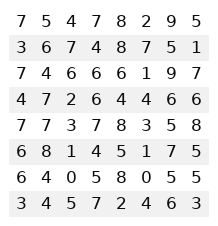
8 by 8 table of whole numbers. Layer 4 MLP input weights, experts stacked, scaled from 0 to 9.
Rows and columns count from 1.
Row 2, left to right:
3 6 7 4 8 7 5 1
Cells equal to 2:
3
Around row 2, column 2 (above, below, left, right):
5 4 3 7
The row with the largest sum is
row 5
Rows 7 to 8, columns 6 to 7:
0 5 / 4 6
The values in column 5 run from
2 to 8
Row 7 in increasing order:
0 0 4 5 5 5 6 8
